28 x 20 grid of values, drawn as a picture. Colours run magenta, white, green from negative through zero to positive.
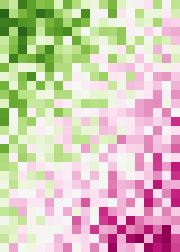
The top left is the ninth with the highest average. No regular stripes run through it. The field climbs toward the top left. The grain is fine, like static. No single row or column stands out from its neighbours. The bottom right is the ninth with the lowest average. Neither half mirrors the other.
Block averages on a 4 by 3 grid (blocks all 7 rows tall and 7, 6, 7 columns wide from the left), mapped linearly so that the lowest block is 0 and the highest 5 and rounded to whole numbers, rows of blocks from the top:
543
431
321
210
